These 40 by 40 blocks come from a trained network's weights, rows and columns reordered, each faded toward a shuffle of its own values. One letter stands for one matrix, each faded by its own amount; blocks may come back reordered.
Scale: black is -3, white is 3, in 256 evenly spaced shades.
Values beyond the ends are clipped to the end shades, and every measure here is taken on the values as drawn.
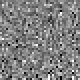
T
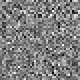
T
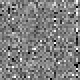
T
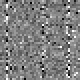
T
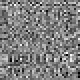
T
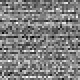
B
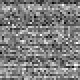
B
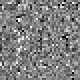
T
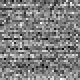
B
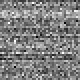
B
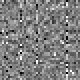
T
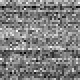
B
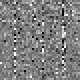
T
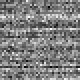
B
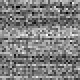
B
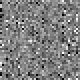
T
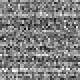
B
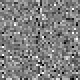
T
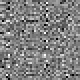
T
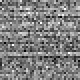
B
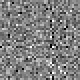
T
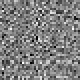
T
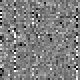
T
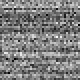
B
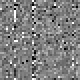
T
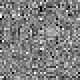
T
